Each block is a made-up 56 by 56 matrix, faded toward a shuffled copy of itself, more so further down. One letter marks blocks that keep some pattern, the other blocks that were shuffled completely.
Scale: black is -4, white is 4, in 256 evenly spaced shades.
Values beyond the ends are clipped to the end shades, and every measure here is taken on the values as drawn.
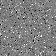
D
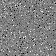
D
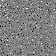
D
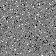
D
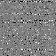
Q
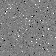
D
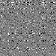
Q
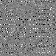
Q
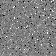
D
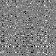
Q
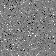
D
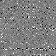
Q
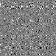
Q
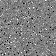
D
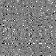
Q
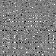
Q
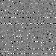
Q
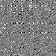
Q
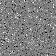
D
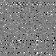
Q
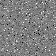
D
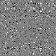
Q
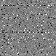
Q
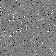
D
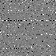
Q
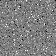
D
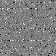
Q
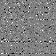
Q
